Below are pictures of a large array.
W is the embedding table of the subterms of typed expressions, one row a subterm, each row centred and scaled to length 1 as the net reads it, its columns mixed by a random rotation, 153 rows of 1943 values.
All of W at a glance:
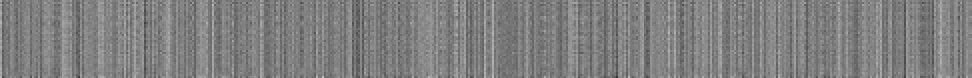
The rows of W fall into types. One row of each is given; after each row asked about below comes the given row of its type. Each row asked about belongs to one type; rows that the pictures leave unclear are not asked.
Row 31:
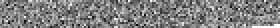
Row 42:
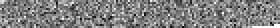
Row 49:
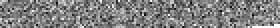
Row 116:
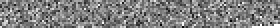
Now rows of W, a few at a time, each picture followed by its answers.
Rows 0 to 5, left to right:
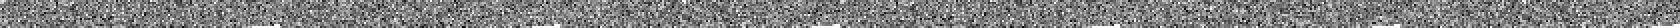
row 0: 42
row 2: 31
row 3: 42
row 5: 31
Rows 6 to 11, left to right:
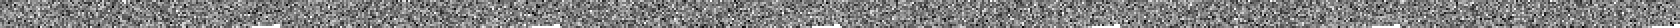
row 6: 31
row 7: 31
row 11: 42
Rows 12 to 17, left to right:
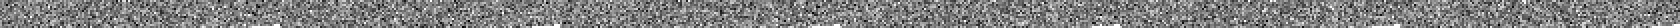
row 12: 31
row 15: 116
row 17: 31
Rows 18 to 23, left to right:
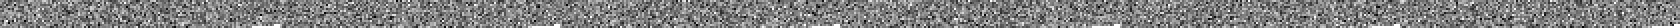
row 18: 31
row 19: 42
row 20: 31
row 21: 31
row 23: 42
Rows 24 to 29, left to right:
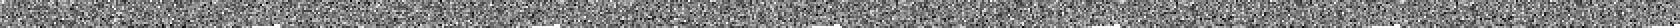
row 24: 42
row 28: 42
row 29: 42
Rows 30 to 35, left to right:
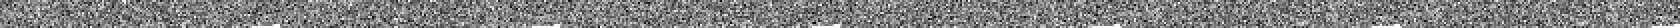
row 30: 31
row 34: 116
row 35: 116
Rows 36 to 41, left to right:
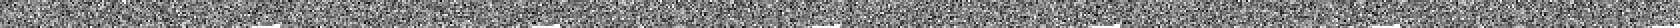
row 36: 31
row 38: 49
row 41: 49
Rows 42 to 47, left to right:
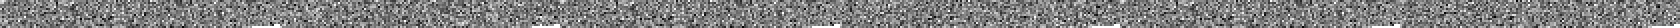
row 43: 116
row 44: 42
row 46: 42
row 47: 42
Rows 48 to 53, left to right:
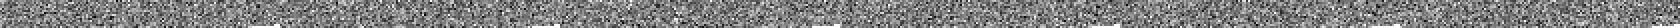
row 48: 42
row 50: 31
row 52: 31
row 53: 116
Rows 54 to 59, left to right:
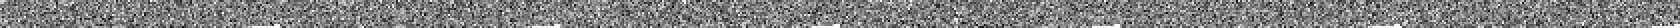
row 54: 42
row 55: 49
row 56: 31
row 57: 31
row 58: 49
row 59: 116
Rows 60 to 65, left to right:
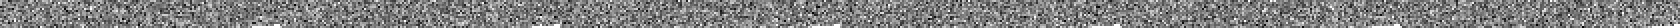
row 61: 116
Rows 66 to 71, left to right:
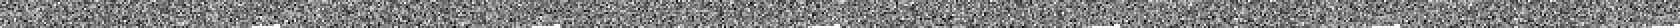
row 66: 116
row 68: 49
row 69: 42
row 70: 31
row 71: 31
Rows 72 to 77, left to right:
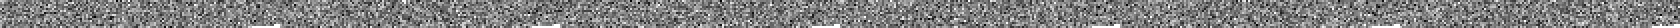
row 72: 42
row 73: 31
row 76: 31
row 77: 116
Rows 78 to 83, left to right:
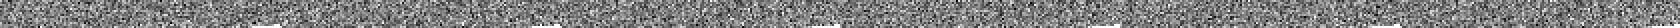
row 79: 116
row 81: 49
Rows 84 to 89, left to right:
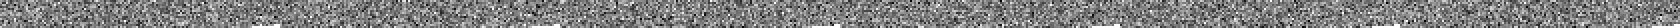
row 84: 116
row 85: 31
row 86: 42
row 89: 31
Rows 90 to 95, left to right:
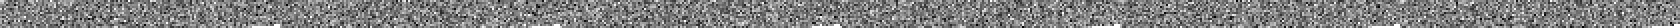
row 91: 31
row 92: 116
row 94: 42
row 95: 42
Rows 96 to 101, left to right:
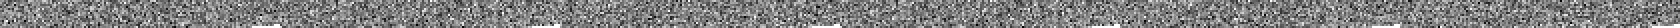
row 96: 31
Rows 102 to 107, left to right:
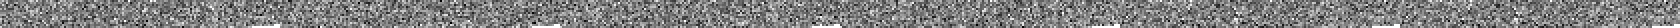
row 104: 116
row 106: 31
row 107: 31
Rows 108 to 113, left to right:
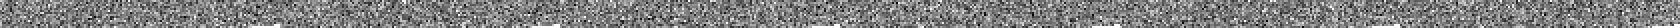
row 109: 31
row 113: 49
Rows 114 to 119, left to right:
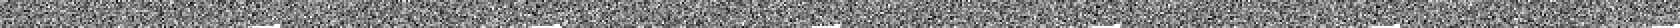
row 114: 49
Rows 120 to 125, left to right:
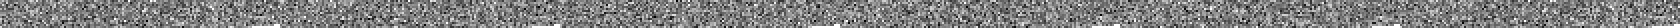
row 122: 42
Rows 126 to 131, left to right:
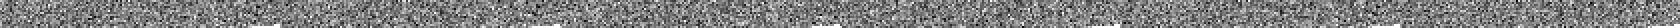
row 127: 31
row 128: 116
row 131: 49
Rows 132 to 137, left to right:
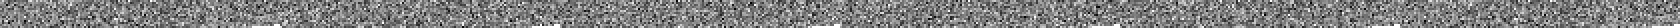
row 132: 31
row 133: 116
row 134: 49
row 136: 49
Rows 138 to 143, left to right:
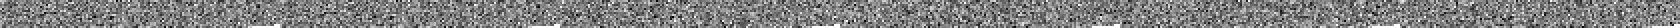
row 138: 42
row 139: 42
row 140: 42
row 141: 31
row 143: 42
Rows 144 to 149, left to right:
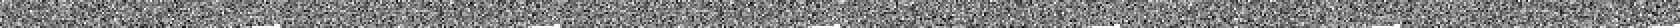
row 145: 49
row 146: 49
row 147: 42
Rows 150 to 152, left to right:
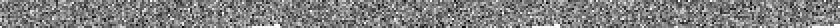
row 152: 49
